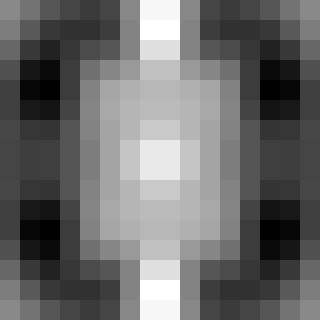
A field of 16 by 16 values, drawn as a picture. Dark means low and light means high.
Slope: none. Calmest part: centre. Mirror symmetry: left to right and top to bottom.
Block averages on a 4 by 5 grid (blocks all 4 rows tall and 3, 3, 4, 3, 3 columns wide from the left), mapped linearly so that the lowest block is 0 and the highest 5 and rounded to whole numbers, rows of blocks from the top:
11511
03530
03530
11511
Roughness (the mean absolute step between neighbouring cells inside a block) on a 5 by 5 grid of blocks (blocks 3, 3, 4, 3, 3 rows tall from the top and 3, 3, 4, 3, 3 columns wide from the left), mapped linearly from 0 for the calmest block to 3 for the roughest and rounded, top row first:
21312 / 12021 / 01110 / 12021 / 21312
